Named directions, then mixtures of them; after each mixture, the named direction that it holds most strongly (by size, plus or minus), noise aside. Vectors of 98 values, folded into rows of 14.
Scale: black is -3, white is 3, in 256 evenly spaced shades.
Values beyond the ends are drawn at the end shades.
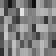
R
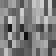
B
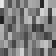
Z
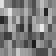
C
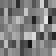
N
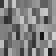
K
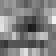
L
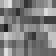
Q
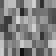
R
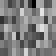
R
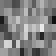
L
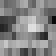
L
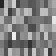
K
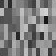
K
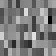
N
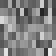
Z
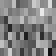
B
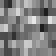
Q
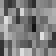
R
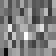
B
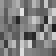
N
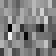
B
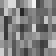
R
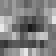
L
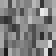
K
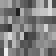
Q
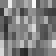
R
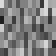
Z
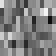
Z
